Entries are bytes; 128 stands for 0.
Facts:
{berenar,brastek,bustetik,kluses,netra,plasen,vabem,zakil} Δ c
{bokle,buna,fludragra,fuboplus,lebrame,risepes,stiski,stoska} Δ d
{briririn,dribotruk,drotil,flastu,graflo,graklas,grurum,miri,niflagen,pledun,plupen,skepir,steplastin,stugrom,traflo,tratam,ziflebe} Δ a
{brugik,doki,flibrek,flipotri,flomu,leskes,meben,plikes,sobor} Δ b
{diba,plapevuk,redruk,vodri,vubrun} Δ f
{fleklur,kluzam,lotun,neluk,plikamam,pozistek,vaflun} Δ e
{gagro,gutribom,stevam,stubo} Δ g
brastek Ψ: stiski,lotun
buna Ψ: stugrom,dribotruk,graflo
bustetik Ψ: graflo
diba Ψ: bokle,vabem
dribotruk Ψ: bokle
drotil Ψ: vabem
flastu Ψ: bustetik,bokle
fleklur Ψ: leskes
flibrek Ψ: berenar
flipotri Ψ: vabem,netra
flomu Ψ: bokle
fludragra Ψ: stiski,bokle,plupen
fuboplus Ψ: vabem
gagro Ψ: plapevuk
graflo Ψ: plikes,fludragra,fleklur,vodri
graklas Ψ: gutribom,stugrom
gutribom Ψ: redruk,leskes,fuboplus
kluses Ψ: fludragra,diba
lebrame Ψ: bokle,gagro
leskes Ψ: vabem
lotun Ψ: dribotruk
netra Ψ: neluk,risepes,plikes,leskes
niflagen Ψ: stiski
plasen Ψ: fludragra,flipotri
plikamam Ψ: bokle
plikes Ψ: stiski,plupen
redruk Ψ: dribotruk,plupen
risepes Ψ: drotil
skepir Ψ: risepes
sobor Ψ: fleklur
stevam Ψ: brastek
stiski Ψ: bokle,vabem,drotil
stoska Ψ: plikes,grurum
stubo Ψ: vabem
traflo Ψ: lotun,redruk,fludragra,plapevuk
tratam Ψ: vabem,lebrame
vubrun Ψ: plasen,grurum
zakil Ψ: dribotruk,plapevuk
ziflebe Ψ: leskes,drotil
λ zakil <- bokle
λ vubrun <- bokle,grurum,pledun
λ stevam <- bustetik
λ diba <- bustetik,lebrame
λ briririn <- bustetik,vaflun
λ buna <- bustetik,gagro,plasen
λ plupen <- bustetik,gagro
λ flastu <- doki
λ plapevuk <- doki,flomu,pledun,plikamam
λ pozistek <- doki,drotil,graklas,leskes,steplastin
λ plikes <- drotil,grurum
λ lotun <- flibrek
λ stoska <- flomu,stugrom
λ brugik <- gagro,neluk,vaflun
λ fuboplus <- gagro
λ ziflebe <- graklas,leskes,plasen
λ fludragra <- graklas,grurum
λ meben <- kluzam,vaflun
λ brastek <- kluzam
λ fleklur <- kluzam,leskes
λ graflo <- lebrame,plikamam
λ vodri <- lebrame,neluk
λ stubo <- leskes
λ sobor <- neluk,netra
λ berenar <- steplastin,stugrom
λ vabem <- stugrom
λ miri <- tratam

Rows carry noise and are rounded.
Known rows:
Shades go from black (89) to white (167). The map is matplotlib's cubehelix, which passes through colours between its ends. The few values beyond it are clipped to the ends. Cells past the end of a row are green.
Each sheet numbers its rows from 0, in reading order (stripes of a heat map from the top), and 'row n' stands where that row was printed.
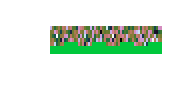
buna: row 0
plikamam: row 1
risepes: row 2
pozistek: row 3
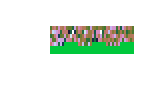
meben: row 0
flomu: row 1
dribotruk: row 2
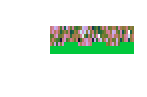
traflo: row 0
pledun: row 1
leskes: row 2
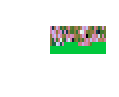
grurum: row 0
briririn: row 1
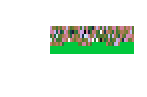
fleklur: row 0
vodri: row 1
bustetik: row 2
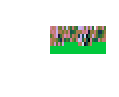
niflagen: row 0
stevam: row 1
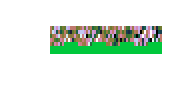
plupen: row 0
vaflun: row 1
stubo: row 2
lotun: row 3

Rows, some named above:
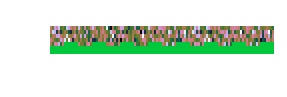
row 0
plupen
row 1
kluses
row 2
stoska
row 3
vabem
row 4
flomu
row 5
plupen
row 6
plikes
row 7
flomu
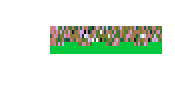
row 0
tratam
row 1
vodri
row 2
plasen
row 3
bokle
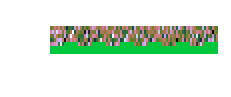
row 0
doki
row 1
zakil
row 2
lebrame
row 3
bustetik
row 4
gutribom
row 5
plikamam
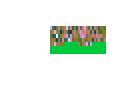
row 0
fuboplus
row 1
drotil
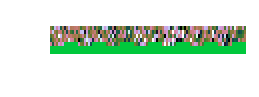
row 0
stugrom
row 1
berenar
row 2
vubrun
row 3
neluk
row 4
flibrek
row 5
sobor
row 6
stevam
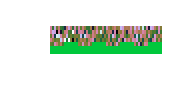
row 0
vodri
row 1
redruk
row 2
brastek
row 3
gagro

